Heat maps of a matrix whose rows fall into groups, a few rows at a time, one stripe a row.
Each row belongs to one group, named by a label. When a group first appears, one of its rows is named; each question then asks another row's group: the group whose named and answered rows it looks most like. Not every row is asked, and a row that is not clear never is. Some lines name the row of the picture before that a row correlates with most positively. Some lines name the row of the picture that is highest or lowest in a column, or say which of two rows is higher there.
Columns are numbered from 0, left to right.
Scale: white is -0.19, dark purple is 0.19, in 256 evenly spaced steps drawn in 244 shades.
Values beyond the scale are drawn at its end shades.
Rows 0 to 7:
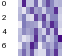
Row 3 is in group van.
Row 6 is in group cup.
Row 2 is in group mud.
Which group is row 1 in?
cup
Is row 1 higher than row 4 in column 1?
No
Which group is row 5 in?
mud
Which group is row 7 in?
cup
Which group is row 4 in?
cup
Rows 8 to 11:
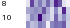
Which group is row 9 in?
cup
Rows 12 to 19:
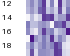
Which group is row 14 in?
mud
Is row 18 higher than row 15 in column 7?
Yes
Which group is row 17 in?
van
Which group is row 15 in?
cup
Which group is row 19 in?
van
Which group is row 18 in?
van
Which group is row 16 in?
mud
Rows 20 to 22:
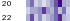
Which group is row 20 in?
van
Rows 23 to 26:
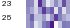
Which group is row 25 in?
van
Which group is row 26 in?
mud
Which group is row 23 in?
cup
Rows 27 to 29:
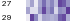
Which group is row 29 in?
van
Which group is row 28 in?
mud
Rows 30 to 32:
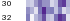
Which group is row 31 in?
mud
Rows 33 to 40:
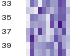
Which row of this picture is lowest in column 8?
37
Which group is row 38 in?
van
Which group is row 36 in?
van
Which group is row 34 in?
cup
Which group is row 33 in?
van
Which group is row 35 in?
van
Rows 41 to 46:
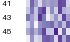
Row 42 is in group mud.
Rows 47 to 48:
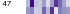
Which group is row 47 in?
van
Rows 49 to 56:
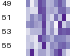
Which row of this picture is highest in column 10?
53
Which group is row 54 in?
cup
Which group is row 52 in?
mud
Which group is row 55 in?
mud
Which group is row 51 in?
cup
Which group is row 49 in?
cup
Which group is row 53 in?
mud
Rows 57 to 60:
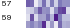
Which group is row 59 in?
van
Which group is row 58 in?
cup
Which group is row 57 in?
mud
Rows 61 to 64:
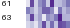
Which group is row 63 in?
van
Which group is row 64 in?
mud
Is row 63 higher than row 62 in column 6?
No
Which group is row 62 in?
mud
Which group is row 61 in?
mud
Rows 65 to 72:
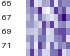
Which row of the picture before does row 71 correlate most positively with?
61
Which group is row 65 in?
mud
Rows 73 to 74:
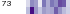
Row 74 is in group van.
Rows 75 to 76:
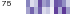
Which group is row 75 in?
cup
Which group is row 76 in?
cup
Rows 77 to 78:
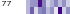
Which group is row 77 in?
cup
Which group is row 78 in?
mud
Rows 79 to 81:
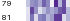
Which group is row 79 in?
cup
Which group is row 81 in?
van
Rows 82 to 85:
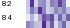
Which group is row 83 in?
cup
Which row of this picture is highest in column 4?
85
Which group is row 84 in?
mud
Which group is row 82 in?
van
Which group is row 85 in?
mud
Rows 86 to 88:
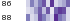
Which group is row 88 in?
cup
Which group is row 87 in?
cup
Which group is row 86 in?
mud
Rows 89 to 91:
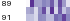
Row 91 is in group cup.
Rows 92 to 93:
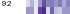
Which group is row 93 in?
mud
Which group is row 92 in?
mud
